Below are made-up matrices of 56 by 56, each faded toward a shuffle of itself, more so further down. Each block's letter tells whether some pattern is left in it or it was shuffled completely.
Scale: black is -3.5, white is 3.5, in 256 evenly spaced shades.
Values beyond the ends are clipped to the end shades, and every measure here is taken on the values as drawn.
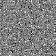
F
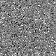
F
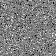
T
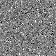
T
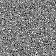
T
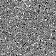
T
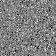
F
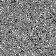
T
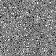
F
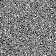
T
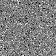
T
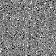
F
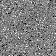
T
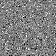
F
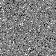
T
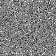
T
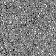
F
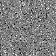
F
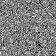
F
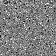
T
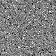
T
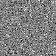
F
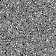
T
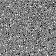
T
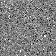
F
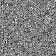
T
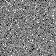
T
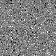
F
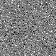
F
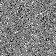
T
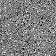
F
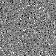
F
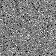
T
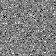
F
